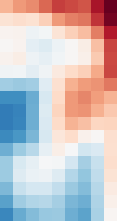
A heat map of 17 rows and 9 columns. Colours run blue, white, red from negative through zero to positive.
Ninth with the lowest average: middle left. Stripes: none. Slope: up to the top right. Ninth with the highest average: top right. Lone odd cells: none. Mirror symmetry: none.
